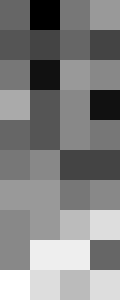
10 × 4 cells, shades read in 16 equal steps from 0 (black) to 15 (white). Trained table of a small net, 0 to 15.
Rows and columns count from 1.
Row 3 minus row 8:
-1 -8 -2 -5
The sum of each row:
22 19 25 24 26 23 33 41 42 52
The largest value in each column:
15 14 14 13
